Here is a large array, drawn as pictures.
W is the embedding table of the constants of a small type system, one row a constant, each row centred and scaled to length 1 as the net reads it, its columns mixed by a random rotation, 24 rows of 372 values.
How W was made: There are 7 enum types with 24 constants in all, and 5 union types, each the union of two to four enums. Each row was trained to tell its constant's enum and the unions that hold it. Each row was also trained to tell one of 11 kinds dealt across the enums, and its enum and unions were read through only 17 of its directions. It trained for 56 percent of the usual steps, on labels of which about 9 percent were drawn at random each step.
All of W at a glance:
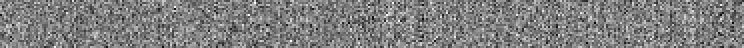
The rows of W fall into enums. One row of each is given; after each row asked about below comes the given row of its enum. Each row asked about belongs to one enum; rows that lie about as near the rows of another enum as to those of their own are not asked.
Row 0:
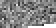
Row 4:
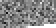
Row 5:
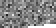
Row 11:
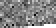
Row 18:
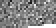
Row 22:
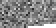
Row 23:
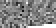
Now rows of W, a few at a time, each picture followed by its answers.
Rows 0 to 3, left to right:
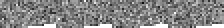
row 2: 0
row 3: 5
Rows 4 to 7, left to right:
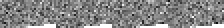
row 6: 23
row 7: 18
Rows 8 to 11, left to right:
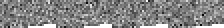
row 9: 0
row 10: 0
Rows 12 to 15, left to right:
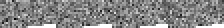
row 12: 5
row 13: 4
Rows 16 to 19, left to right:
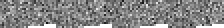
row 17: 18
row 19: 5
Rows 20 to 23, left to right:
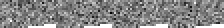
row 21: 22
